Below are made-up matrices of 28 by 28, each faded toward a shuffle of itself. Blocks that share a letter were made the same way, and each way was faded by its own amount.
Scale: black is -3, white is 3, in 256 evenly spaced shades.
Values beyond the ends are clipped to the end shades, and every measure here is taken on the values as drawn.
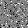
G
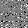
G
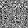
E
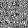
G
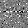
G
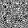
E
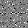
G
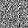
E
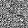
E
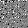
G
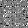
G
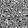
G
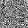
E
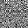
E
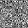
E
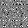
G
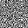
E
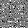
G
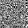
E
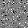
G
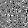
G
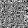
E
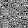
G
